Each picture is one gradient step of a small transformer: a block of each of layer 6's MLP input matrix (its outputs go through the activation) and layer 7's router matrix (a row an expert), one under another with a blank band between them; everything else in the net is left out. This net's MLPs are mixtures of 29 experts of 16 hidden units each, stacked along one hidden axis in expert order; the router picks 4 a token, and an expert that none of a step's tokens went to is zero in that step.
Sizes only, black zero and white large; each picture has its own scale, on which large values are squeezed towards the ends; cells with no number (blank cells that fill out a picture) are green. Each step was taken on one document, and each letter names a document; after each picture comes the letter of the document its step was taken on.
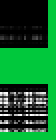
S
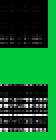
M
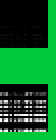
S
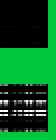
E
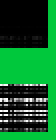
M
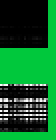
M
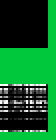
E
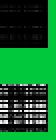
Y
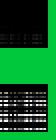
S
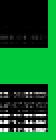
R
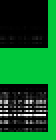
S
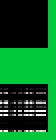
E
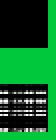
E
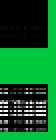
E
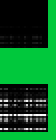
S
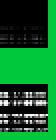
R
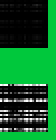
M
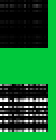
M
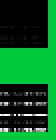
R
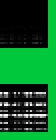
R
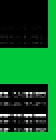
R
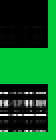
E
